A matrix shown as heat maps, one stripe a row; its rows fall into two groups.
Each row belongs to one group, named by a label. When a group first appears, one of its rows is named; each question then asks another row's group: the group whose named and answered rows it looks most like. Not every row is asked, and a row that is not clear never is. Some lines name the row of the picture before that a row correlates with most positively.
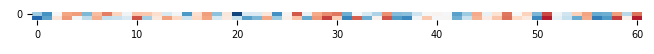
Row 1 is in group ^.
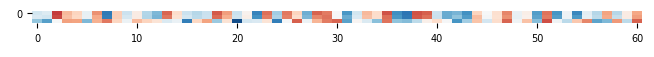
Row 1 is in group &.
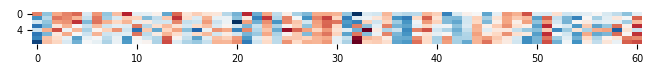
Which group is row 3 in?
^
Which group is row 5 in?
^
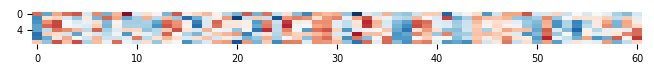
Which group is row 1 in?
&
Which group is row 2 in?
&
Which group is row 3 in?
&
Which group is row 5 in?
&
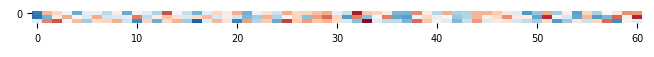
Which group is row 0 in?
&
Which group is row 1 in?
^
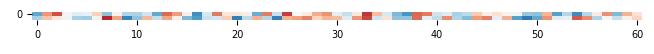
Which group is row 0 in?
&
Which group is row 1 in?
&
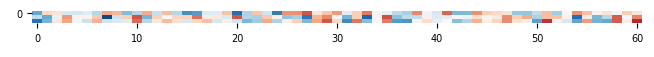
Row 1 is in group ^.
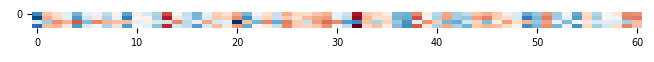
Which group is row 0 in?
&
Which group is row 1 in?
&
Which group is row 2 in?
^
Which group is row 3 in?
&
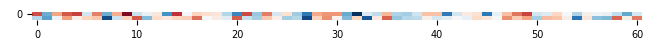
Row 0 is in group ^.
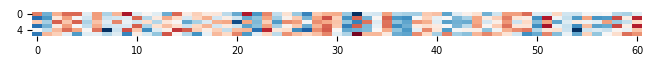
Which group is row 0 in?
^
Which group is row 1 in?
^
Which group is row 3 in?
^
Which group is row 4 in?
^
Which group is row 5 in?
&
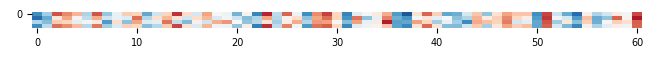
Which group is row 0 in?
^
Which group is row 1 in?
^
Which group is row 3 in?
^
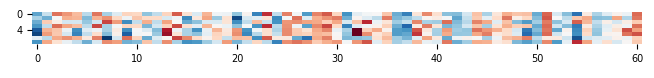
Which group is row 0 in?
^
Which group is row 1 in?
^
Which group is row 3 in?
^
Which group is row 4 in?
&
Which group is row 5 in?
&
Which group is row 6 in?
^
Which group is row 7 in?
&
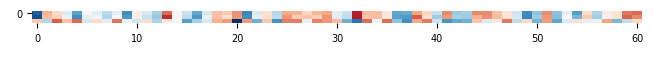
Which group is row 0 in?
&
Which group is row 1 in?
&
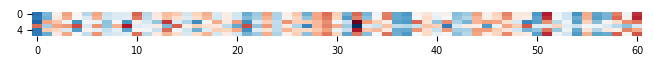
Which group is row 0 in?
^
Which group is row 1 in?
^
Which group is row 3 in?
^
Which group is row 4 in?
&
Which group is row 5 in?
^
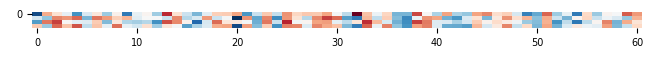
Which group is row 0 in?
&
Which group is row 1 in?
^
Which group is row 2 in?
&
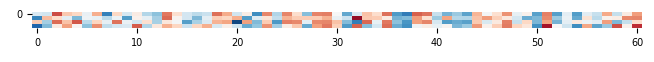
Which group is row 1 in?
&
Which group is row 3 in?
^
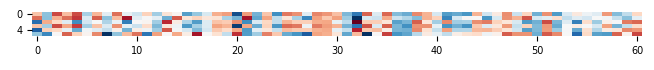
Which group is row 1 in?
^
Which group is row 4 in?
&
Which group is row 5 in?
^
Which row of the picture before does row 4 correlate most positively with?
1
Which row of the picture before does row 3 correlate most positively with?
2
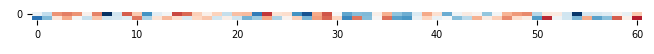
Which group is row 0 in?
^
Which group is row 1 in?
^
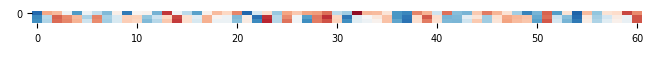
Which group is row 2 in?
^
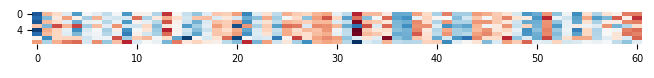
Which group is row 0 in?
&
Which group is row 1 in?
^
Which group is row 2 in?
&
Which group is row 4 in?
&
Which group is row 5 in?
&
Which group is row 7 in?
^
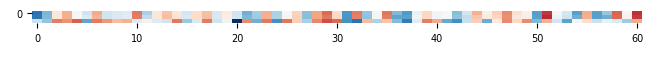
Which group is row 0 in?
^
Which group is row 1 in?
^
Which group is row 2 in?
^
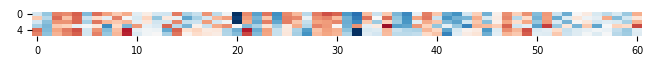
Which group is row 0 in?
^
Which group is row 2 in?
^
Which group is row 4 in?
^
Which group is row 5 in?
^
